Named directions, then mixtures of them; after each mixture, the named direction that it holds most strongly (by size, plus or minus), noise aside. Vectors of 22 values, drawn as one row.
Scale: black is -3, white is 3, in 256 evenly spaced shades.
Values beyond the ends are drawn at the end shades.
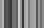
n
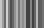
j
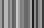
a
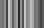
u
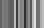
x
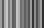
a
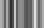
x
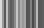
j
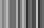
j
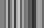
u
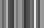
x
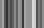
n
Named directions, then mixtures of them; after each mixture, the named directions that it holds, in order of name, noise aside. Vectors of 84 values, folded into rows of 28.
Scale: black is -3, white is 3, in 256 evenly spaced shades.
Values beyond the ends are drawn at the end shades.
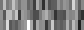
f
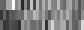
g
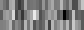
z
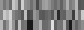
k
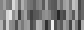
f, k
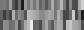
k, z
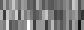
f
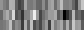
z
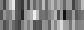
g, z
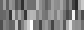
k, z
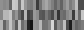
k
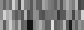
k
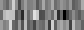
k, z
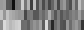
g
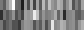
g, z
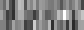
f, z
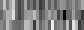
f, z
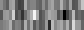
z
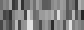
k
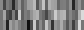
f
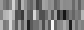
k, z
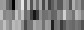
g, z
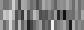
k, z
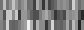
f
